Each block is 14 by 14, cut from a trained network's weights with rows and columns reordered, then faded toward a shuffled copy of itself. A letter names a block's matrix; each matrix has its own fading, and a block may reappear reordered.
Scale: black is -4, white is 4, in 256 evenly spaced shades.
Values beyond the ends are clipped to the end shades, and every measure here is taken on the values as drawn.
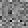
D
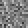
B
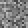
B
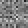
D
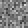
B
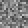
B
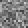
B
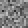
B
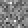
B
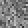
B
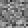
B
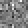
D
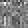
D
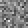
B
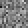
B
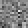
D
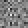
D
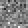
B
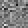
D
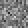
B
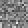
B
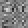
D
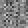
D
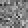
B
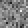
B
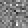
D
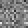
D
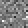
B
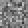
B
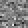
B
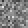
B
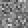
B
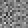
D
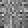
D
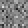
D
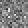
B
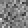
B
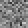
B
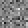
D
